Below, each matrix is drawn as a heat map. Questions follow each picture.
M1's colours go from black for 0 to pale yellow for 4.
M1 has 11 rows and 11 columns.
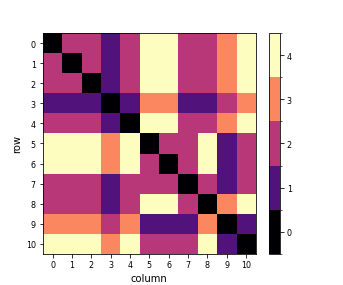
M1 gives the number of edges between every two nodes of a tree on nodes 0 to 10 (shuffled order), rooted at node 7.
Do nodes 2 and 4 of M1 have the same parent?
yes
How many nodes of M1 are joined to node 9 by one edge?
4
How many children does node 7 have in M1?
2
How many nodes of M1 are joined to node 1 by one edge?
1
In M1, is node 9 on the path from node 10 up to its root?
yes
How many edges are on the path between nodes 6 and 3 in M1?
3
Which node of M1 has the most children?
3
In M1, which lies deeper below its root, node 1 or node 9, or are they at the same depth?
node 1
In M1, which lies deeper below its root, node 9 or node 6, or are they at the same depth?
node 6
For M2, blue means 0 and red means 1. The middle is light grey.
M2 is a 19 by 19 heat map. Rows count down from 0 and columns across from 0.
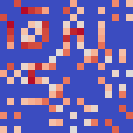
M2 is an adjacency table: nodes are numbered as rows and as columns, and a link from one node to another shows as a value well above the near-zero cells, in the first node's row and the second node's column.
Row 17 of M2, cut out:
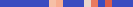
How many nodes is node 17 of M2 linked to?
5
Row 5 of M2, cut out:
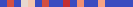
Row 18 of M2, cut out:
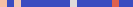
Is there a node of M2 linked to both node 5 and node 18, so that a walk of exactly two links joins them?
no
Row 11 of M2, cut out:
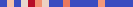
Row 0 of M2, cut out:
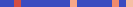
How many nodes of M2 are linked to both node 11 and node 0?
0
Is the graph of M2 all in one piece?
yes
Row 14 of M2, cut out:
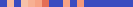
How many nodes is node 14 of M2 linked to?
7
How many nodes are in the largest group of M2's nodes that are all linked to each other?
8
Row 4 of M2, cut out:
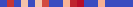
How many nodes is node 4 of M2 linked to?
8
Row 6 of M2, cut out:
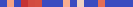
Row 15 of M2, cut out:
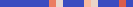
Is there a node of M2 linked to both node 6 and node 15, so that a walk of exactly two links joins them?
no
